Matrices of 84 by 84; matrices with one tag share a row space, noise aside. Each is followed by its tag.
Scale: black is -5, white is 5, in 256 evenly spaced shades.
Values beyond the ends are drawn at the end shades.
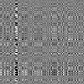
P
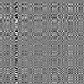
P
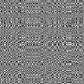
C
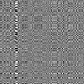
P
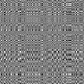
C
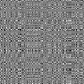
C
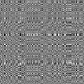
C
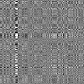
P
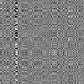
P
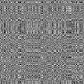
C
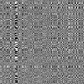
P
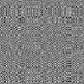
C
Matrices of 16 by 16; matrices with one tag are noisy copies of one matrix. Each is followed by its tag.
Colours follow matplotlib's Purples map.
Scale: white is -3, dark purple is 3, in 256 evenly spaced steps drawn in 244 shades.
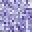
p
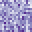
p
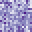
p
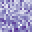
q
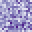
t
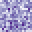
t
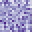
p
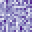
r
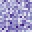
t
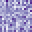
r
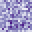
t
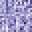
r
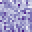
p
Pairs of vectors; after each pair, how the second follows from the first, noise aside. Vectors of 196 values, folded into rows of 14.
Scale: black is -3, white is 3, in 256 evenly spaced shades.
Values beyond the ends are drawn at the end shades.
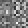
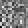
wrapped around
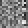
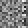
wrapped around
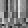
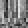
copied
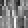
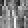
copied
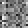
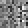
wrapped around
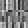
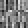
negated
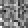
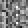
wrapped around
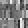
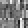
copied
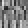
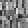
wrapped around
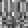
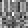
copied
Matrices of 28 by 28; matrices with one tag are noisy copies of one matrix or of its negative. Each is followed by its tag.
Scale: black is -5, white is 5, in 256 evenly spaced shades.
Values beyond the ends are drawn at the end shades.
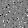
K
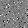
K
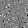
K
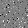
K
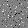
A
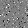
K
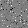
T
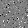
K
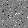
A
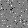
T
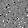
K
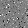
K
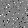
K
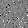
K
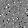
K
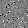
K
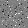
A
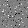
A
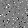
K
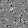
T
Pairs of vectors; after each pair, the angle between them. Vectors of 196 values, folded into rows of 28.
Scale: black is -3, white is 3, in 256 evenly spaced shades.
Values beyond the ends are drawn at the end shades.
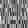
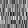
nearly parallel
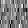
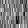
partly aligned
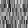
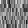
nearly parallel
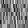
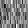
partly aligned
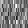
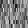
nearly opposite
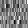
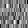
nearly opposite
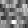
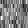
partly opposed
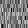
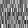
nearly opposite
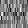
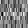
nearly opposite
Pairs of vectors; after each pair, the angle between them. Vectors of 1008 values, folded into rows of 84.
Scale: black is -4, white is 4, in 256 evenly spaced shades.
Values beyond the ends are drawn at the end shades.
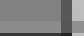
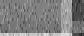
nearly opposite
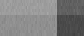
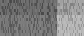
nearly opposite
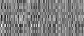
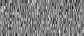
orthogonal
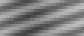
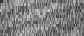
partly opposed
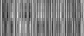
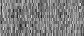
partly opposed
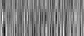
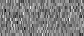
orthogonal
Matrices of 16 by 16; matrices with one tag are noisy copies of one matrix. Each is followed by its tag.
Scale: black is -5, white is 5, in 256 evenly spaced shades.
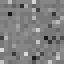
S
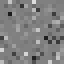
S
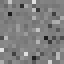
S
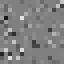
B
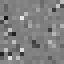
B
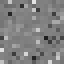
S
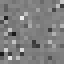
B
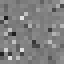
B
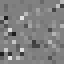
B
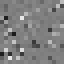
B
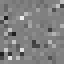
B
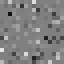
S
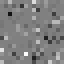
S
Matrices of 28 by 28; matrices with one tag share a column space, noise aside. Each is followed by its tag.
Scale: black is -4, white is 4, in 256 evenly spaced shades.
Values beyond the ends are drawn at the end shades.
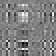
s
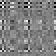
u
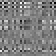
u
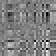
s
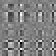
s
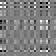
u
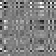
u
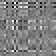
u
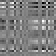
u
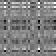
u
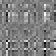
s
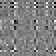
u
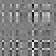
s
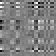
u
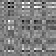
u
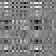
u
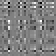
u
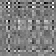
u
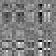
s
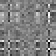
s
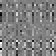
s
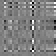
u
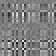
s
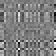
s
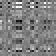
u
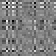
u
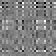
u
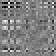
u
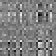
s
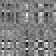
s
